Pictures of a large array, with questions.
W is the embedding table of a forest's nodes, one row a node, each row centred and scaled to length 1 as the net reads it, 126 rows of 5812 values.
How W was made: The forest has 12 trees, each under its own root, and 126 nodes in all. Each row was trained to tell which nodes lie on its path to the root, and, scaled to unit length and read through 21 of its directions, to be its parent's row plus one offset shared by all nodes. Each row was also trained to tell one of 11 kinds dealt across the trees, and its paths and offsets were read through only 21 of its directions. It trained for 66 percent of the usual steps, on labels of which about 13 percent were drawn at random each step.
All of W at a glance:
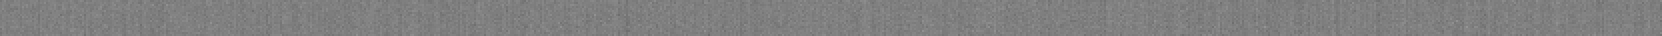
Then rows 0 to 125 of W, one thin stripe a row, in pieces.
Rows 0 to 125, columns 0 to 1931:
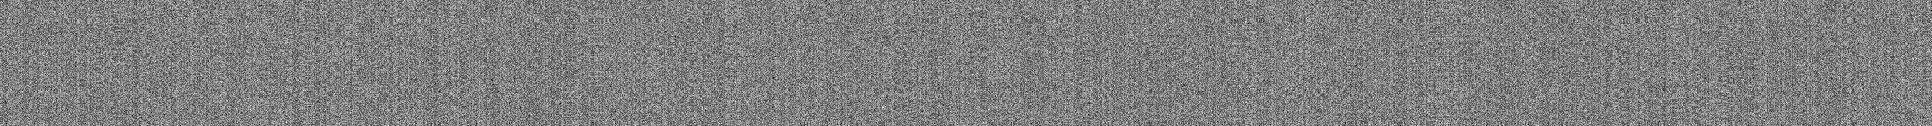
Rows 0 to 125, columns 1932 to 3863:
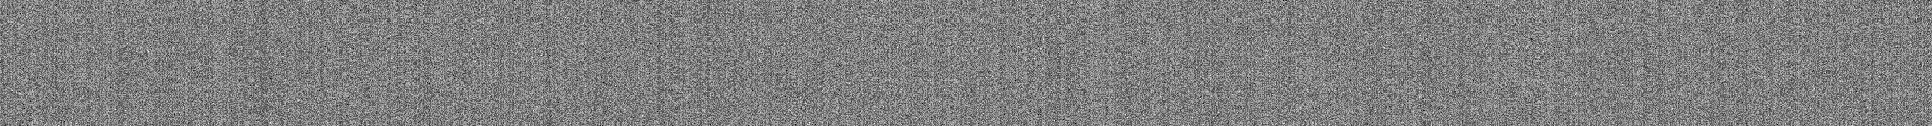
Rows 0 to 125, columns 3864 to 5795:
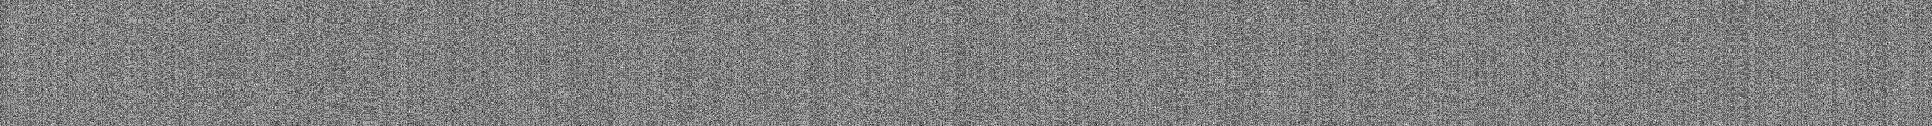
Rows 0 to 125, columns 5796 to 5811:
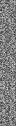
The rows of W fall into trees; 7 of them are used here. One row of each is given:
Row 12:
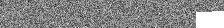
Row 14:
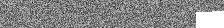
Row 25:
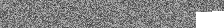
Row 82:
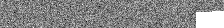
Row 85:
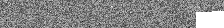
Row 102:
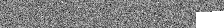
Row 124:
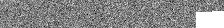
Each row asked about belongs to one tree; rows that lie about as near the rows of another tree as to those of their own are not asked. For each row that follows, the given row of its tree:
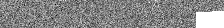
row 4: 14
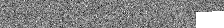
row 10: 82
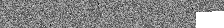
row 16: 12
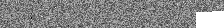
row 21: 102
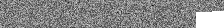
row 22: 102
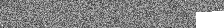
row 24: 85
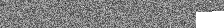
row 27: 12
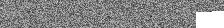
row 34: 12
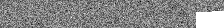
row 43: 85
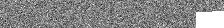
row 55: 102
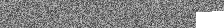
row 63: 14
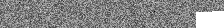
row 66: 124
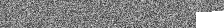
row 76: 85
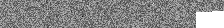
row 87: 25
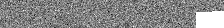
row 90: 102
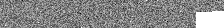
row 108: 12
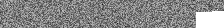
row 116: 124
